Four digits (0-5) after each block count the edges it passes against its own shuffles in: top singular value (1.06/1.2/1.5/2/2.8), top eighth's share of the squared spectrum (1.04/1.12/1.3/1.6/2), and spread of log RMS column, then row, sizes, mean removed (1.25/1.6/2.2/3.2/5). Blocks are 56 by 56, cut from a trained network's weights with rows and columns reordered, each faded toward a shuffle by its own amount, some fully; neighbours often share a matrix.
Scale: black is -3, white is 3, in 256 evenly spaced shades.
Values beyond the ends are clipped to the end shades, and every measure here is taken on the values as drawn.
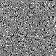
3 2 0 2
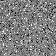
0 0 0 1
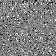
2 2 0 1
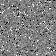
0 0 0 0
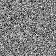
0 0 0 0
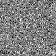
3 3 0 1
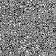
3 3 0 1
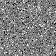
0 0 0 0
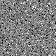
0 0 0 0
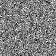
0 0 0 0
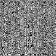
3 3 2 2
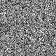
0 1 0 0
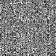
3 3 2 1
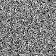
0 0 1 0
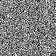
1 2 1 0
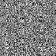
3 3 2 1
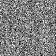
2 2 1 0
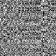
4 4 1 2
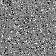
2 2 0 1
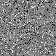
1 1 0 0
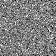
1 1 0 0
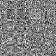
3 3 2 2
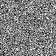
2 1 0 1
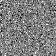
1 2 1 0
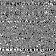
4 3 0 2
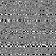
4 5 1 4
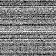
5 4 0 3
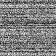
4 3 0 2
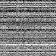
5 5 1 4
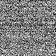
2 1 0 0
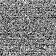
2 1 0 0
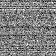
3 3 0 2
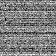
4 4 1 3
